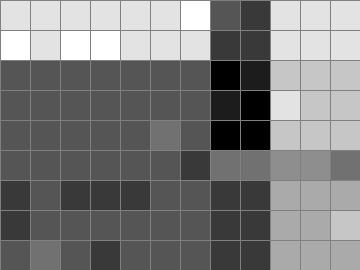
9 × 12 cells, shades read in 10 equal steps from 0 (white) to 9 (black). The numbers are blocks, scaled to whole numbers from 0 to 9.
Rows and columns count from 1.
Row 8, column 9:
7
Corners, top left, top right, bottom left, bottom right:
1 1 6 3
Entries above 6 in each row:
1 2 2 2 2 1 6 3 3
